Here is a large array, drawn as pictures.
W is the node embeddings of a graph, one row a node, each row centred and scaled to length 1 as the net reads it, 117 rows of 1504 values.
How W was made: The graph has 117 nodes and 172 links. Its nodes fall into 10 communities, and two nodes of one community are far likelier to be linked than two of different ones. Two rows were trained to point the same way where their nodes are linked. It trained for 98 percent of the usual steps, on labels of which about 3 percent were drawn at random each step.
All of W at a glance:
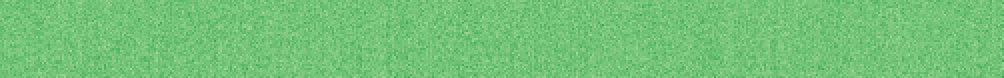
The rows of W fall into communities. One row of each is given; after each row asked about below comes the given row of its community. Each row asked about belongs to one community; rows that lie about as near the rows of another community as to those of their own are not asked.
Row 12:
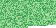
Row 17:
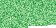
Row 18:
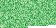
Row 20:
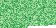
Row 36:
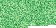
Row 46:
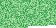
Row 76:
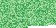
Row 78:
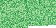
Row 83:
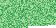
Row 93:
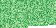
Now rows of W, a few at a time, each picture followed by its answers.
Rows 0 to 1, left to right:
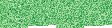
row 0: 20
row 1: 18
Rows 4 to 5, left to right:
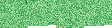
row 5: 12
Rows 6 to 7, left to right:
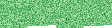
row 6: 20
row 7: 17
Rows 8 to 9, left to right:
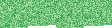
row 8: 83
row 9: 46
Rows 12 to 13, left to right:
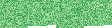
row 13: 76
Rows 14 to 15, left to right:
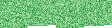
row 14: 46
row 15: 78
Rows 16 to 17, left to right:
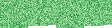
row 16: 20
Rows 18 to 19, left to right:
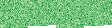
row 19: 18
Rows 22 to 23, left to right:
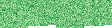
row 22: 93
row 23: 20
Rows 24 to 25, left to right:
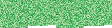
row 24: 83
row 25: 12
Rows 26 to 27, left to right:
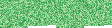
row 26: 83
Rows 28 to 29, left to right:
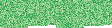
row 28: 46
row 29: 76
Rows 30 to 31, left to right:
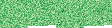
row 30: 17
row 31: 76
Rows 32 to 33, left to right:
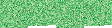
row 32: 78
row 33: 36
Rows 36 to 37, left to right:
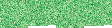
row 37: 12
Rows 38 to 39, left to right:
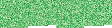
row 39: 12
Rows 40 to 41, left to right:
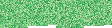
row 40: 12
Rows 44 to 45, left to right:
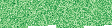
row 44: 18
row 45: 93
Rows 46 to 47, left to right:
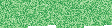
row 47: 36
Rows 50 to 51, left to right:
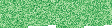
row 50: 93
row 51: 83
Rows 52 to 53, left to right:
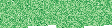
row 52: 12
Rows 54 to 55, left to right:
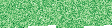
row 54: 20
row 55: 76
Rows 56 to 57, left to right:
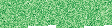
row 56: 36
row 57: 46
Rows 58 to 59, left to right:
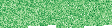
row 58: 93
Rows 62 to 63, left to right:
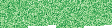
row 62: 93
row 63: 83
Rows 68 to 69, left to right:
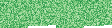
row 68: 20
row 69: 78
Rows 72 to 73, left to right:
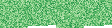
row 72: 78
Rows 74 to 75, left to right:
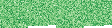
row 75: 36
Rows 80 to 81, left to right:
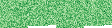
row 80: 18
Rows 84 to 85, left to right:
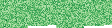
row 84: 46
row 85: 76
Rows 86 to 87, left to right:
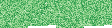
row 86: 83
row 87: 12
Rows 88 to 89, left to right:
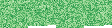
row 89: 46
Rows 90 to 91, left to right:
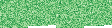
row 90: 12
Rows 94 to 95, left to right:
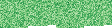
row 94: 83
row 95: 46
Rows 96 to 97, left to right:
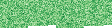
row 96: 36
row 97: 76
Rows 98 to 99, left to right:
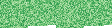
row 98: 83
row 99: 78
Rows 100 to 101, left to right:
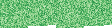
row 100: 93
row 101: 78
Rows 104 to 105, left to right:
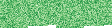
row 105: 78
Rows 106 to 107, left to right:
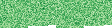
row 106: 17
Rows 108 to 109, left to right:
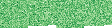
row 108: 46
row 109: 20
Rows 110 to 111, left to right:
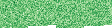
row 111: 83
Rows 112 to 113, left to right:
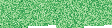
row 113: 17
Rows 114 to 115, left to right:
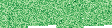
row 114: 36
